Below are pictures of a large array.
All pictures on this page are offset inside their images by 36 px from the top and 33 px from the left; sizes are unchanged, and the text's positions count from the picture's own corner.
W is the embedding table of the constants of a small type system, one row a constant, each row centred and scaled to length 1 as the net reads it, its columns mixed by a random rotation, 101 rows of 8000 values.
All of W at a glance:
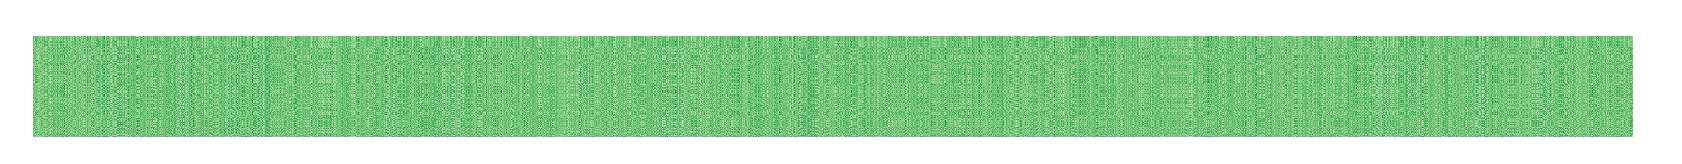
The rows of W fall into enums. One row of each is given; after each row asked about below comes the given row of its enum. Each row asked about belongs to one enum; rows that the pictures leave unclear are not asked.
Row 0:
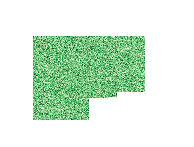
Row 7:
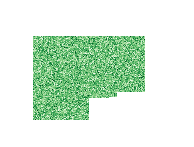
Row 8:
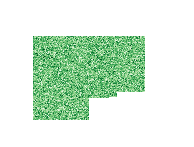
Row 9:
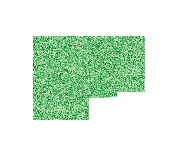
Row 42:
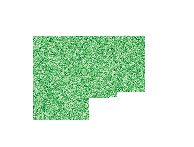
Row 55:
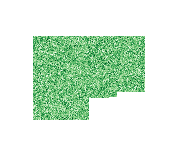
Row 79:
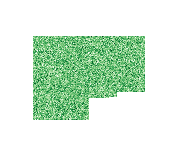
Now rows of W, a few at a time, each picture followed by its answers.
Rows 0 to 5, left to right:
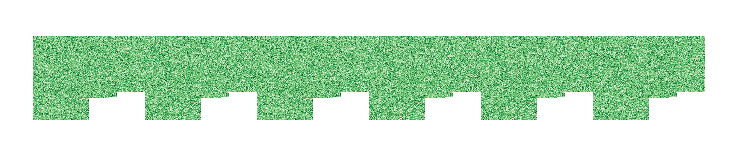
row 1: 7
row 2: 0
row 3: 7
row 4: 7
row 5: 8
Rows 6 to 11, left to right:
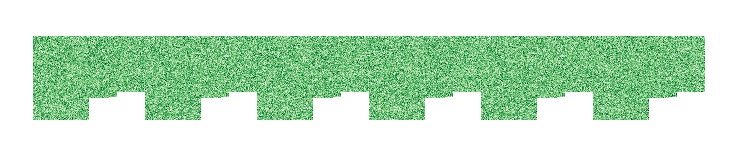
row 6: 55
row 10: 7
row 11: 0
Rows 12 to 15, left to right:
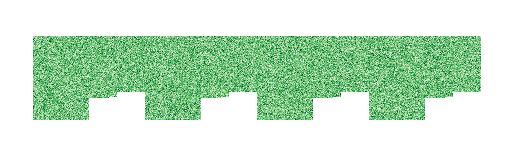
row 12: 42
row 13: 79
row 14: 0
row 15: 8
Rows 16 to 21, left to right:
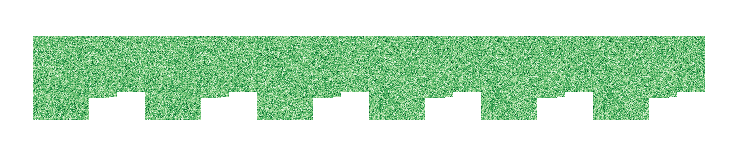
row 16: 79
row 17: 79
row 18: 8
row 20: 42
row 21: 42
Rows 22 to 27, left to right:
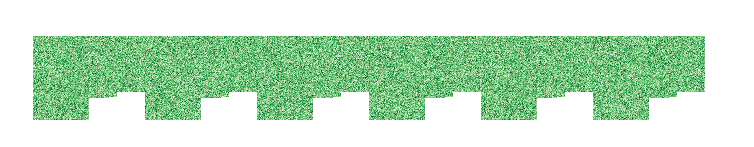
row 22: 79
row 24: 7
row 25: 8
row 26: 79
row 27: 55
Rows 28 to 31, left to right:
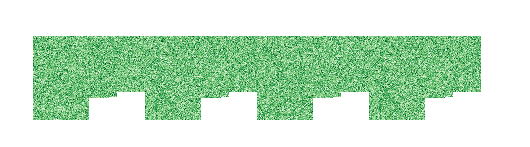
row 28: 9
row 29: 42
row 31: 42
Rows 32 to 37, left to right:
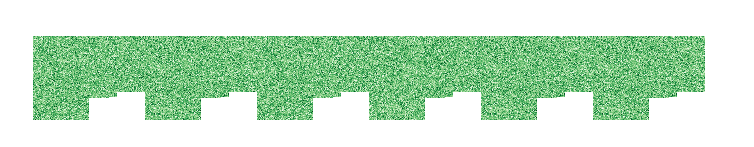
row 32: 7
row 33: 0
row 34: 7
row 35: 55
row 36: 0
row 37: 0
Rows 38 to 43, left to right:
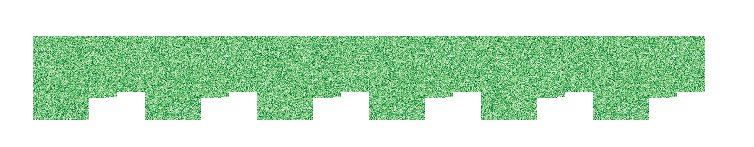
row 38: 79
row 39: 7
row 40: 8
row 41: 7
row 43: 7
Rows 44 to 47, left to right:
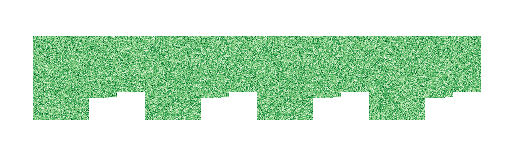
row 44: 0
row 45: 7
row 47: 42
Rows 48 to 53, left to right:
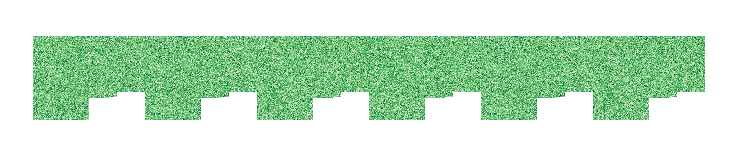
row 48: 79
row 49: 0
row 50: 42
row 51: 8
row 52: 0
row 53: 42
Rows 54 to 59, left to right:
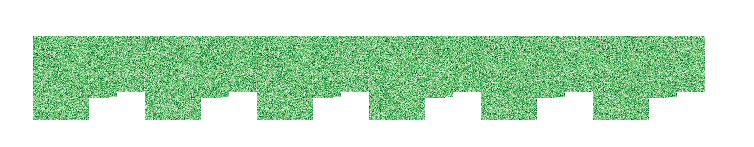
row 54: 8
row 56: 8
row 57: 42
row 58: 0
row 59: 0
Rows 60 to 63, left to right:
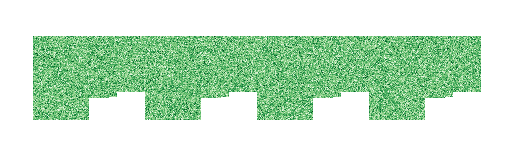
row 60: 8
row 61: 79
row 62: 7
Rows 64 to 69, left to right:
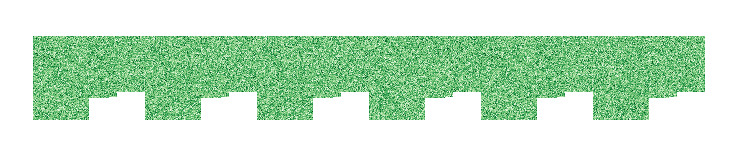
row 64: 8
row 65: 7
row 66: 7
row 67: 42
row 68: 8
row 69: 79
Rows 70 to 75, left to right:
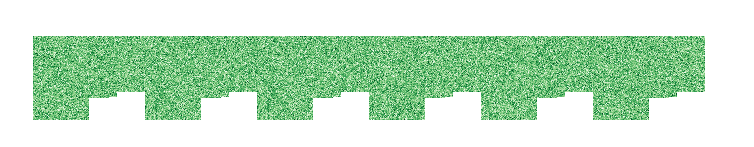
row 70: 8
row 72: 42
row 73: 79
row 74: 55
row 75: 0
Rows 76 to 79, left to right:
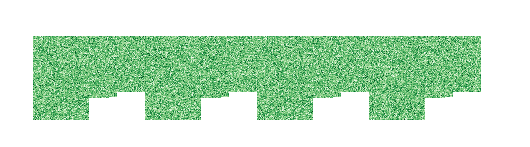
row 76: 7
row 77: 8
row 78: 7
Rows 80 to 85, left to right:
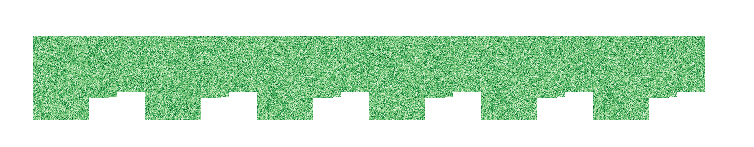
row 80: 55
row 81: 79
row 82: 42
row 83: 8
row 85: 42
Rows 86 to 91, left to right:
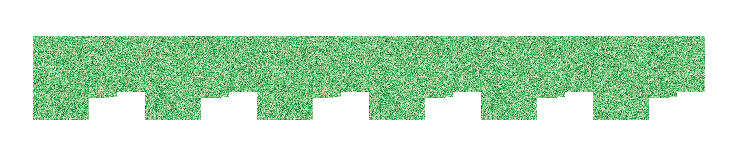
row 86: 79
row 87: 42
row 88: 79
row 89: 42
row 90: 42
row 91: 8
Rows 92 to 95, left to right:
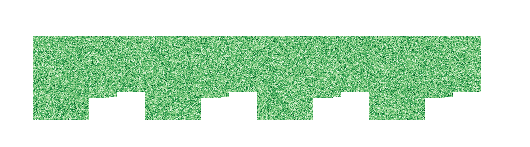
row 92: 79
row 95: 0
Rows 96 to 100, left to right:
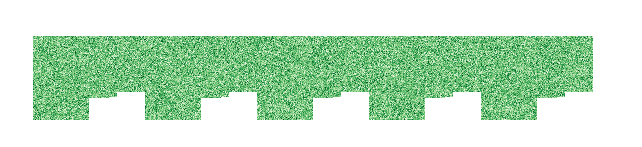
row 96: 7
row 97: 42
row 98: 55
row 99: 79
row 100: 9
